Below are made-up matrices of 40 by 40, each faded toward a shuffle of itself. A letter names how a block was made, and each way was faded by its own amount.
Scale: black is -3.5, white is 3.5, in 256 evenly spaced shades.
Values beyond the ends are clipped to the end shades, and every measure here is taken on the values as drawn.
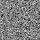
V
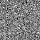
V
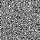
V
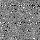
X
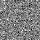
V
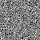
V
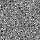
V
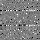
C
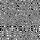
C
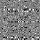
C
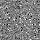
X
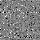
X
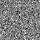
V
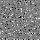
X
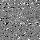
X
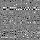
C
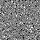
X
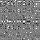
C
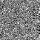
V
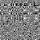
C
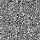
V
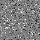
X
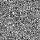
V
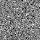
V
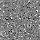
X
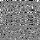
C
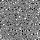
X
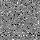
X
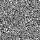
V
